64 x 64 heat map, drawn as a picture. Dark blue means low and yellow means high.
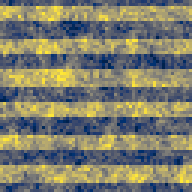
Average level on the scale: 50%. Stripes: horizontal, repeating 6 times. Grain: streaks across.
